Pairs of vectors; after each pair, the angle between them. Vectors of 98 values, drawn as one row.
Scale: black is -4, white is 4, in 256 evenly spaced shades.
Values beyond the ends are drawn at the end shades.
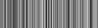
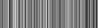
partly opposed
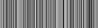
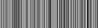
orthogonal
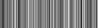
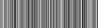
nearly opposite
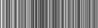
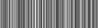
orthogonal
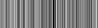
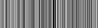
nearly parallel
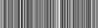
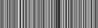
nearly opposite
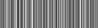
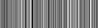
partly opposed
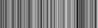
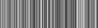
nearly opposite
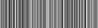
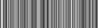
orthogonal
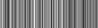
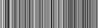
nearly parallel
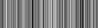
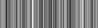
nearly opposite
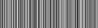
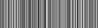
partly aligned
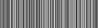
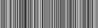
partly opposed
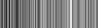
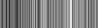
nearly parallel
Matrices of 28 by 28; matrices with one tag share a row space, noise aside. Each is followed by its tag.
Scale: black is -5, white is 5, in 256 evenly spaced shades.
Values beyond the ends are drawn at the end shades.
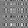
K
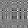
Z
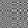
Z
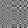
Z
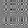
K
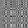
K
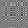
K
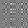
K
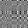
Z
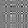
K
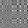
Z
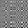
K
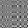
Z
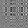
K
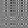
K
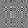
K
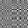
Z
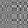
Z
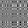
Z
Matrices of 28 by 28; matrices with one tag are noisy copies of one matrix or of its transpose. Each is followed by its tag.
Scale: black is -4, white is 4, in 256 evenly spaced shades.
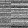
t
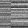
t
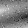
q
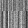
t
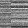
t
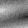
q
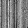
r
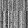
t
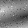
q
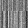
t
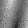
q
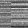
t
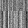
t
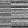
t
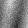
q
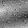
q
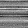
r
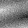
q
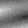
q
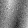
q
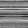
r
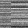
t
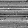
r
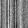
r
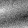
q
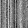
r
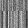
t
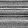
r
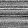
r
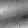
q
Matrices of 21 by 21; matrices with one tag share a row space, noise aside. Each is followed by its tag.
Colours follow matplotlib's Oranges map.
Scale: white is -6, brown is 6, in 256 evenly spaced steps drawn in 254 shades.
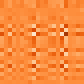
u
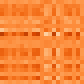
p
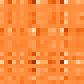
u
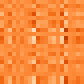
u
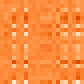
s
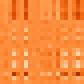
s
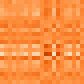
p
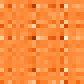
u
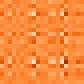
u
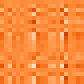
u
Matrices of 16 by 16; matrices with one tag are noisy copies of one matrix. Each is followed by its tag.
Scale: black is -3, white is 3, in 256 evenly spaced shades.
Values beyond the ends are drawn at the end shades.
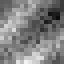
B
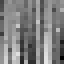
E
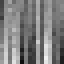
E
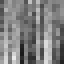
E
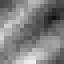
B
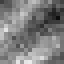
B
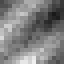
B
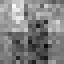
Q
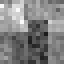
Q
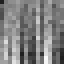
E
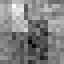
Q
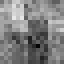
Q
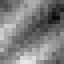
B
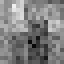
Q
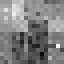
Q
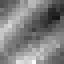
B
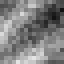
B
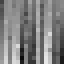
E
